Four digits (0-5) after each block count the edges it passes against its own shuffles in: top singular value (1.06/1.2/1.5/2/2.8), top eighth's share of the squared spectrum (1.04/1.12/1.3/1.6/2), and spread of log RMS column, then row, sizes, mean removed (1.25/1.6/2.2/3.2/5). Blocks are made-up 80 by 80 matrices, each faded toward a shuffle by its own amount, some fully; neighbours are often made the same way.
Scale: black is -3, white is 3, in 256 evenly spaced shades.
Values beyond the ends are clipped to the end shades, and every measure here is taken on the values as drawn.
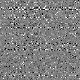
4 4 1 3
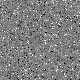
0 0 0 0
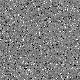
2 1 0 1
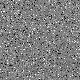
2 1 0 0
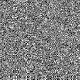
3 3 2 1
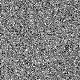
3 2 0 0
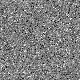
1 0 0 0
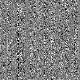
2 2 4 0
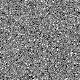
0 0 1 0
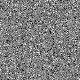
1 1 1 0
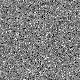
0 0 1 0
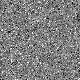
0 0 1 0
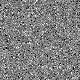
2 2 0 1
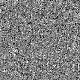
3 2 1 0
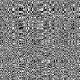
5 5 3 3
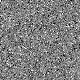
2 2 0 0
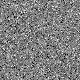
0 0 0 0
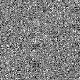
3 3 1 1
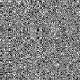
4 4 2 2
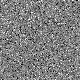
1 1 0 0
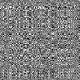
4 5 3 3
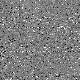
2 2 0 2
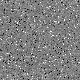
0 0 0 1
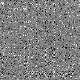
2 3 2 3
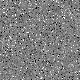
0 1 1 0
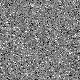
2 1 0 0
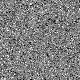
0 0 0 0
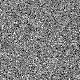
2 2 0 0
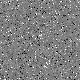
0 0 0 0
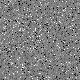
0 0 0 0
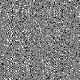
4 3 2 1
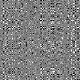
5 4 3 3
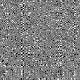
4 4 3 2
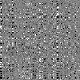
4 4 3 2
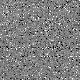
3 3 1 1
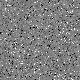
0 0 0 0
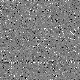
3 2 1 1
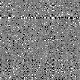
4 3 2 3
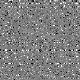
4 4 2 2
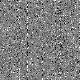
2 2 3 0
